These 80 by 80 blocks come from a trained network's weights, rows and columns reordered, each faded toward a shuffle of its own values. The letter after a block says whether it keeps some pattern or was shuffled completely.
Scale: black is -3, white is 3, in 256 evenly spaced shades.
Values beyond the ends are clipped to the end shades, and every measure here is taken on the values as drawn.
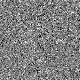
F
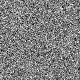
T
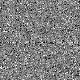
F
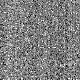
F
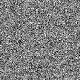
F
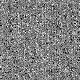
F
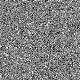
F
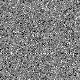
F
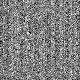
F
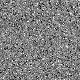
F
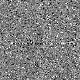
F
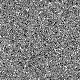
T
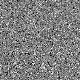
F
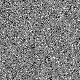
T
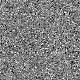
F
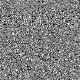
F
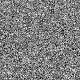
F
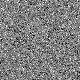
T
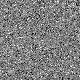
T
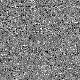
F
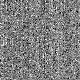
F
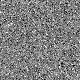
T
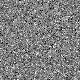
T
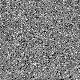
T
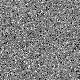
T
